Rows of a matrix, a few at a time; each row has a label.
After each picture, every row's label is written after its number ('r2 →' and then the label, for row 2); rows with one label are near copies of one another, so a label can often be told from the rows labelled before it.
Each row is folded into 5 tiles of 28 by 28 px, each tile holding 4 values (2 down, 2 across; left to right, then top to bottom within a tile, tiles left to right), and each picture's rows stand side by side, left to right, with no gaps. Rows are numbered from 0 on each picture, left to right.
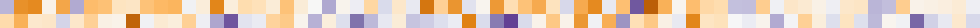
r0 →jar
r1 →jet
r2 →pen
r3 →jet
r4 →jar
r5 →pen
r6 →pen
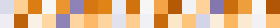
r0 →jar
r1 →jar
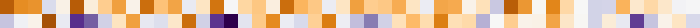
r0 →jet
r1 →jet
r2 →jet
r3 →jar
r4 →pen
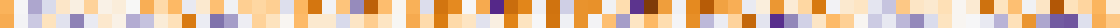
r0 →pen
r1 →jet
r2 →jar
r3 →jar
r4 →jar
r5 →jet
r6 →pen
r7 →jet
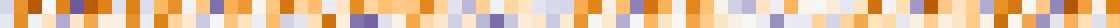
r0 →jar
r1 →jar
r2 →jet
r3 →pen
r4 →jar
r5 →pen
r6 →jar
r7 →jar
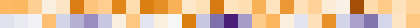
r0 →jet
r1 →jet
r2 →jet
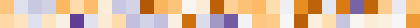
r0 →pen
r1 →jet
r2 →jar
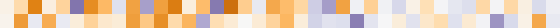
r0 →jar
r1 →jar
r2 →pen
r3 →pen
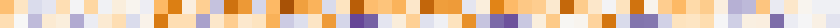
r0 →pen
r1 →jar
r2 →jet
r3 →jet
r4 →jet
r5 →pen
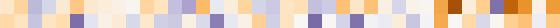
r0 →pen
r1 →pen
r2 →pen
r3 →jar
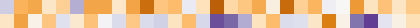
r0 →jar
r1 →jet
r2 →jet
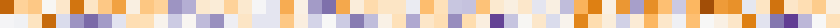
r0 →jet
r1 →pen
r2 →pen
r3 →pen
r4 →jar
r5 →jet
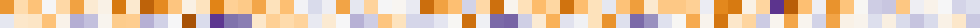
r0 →jet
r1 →jet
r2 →pen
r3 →jet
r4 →jet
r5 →jar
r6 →pen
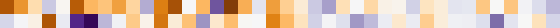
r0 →jet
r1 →jar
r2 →pen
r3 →pen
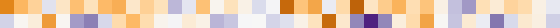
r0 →jet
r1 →pen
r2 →jet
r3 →pen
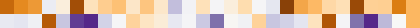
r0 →jet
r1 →pen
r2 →jet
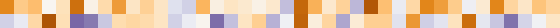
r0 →jet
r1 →pen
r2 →jar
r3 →jet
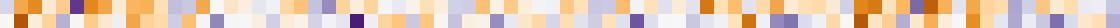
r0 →jar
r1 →pen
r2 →pen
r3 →pen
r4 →pen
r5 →jet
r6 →jar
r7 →pen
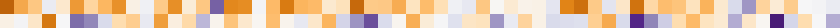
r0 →jet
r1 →jar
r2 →jet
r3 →pen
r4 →jet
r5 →pen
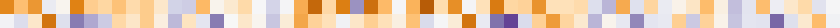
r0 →jet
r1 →pen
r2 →jar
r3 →jet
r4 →pen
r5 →pen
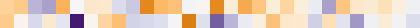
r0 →pen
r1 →jet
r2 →pen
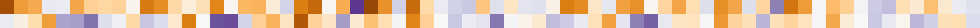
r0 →jet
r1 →jet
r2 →jar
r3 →pen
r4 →jet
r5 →jar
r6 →pen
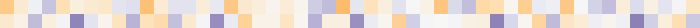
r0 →pen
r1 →pen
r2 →pen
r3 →pen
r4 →pen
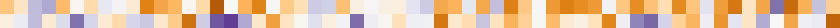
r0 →pen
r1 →jet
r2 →pen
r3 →jar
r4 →jet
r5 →jar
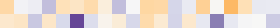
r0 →pen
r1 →pen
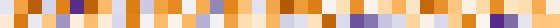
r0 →jar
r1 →jar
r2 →jet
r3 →jet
